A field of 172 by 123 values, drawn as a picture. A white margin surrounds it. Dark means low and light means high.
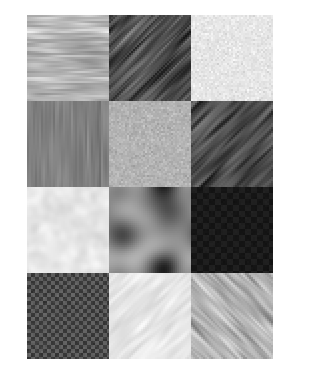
The table splits into 4 rows of 3 panels. Panel 1,1: high, streaked across. Panel 1,2: low, slanting up to the right. Panel 1,3: very high, fine-grained, faint in contrast. Panel 2,1: middling, streaked downward, faint in contrast. Panel 2,2: high, fine-grained, faint in contrast. Panel 2,3: low, slanting up to the right. Panel 3,1: very high, blotchy, faint in contrast. Panel 3,2: middling, smooth, strong in contrast. Panel 3,3: very low, checkered, faint in contrast. Panel 4,1: low, checkered. Panel 4,2: very high, slanting up to the right, faint in contrast. Panel 4,3: high, slanting down to the right.
